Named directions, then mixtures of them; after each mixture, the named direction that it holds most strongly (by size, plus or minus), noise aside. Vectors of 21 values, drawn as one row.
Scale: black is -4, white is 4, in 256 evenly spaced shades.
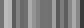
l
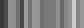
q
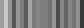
l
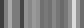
q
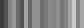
q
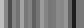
q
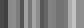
q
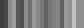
q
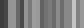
q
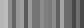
q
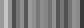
l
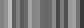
l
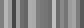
l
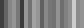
q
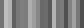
l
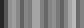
q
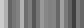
q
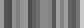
l
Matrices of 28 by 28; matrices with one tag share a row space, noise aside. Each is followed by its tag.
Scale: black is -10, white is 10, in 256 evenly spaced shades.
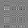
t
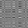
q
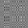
t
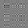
t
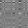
q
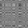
q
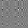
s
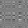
q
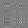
t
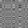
q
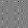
s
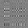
t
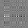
t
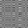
q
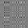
t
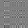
t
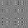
s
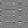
q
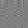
s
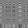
q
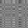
q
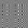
s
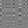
q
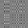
t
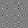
s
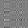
t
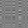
q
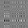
t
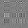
t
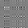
t
